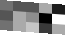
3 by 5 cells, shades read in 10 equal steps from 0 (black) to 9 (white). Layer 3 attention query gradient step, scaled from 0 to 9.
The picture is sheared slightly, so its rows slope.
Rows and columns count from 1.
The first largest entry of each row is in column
4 5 3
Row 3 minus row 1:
0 3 4 -4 5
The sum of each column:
11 15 15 8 16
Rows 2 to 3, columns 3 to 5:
5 0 9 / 7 2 6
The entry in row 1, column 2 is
3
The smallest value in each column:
3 3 3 0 1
